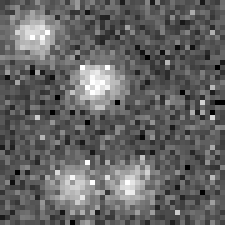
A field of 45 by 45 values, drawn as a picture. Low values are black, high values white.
There are four bumps. The values are skewed, with a long tail toward high values. No row or column stands out.
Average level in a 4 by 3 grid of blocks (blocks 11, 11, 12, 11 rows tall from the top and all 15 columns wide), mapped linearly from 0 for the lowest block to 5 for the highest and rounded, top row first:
400 / 150 / 010 / 251
